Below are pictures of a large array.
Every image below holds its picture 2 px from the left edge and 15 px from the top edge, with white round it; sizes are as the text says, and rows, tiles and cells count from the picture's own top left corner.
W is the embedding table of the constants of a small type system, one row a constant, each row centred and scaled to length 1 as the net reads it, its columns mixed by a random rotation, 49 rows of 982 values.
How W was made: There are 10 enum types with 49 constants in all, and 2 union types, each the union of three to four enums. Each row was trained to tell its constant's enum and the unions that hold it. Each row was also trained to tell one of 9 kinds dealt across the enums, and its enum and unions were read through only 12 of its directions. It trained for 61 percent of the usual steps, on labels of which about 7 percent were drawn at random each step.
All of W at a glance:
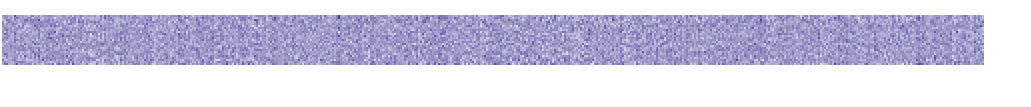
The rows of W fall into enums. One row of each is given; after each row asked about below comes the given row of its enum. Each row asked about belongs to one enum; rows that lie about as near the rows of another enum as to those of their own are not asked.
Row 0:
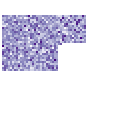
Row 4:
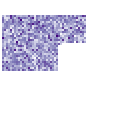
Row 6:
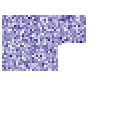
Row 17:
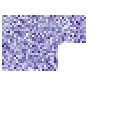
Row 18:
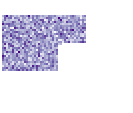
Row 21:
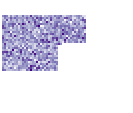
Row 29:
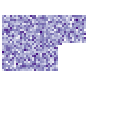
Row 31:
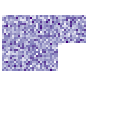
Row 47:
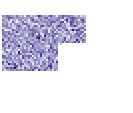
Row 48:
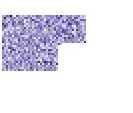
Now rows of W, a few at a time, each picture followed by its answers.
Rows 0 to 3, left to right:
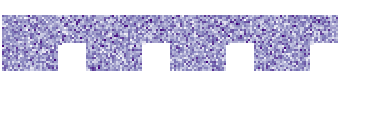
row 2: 48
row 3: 48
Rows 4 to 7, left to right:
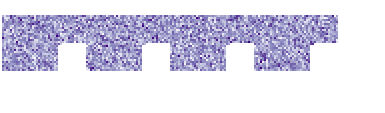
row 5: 4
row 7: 29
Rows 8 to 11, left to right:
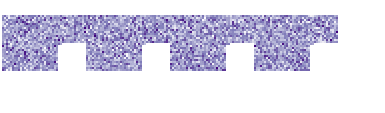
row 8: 0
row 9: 18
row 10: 21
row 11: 17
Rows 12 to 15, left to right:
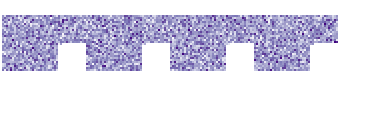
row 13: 21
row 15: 18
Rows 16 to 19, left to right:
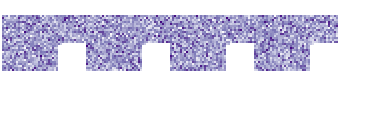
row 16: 6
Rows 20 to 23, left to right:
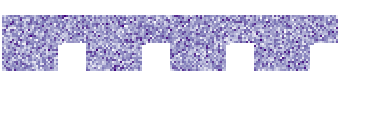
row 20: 4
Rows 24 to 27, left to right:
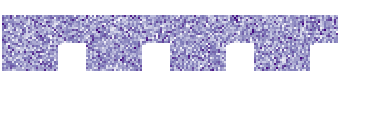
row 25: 17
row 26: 6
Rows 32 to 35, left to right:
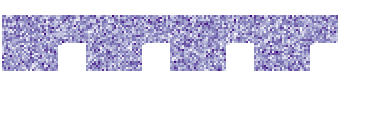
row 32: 6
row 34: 4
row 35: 47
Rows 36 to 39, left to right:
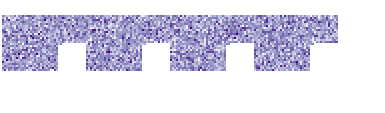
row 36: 0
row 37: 18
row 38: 18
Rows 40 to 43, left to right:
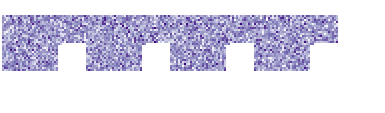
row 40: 4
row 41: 29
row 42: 29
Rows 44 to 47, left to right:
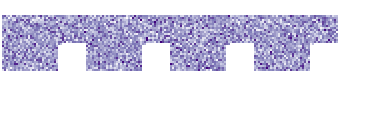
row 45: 17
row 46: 21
